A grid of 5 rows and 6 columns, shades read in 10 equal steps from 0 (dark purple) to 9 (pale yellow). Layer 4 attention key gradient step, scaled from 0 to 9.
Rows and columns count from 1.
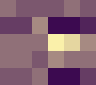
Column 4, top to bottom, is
3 0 9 5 0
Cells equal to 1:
1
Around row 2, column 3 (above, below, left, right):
3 4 2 0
